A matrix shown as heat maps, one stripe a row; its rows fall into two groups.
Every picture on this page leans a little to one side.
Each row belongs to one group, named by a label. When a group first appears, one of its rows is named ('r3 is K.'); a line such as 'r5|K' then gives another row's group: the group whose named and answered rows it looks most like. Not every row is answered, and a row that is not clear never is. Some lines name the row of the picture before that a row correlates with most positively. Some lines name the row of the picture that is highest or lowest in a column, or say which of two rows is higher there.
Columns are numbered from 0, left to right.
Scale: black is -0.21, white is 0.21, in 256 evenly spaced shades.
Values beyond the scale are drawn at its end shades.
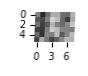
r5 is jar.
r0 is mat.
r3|mat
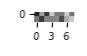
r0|jar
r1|mat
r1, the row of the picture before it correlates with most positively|4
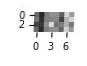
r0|mat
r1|mat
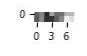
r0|jar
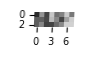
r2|jar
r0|jar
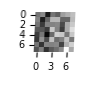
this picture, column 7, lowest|5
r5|jar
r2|mat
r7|jar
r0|jar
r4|jar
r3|mat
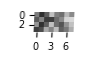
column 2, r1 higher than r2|No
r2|mat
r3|mat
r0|mat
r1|jar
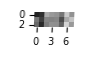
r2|mat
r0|mat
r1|mat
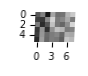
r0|jar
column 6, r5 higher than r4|Yes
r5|jar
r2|mat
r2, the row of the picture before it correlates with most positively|1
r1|mat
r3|jar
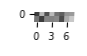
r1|mat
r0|jar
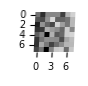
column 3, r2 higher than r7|No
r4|jar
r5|mat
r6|jar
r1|mat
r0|mat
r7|jar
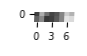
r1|jar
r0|jar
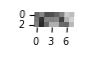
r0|jar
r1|mat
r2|mat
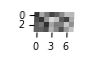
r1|mat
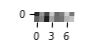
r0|jar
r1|jar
